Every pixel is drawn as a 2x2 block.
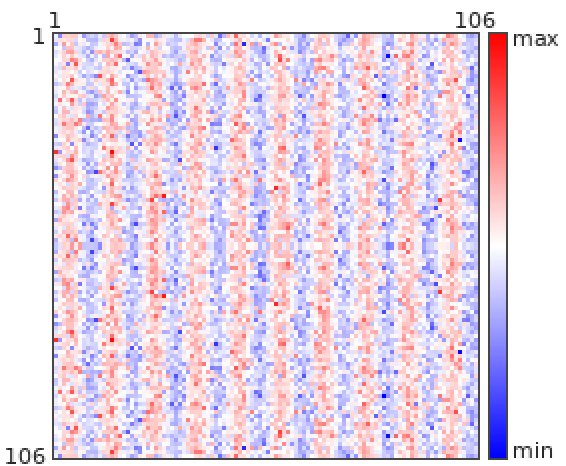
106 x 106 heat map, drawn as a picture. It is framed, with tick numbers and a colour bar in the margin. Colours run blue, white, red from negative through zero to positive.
Average level on the scale: 50%. Stripes: upright, repeating 10 times. Seam: none. Mirror symmetry: top to bottom. Histogram: bell-shaped.
